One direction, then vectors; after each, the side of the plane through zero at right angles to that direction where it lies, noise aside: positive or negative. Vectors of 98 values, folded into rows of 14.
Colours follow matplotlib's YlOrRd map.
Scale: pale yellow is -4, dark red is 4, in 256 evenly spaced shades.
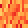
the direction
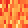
negative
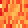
negative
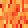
positive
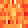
negative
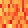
positive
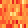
negative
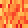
positive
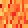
positive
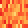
negative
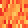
negative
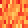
negative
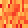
positive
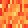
negative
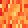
negative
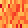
positive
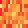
negative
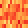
positive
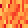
positive
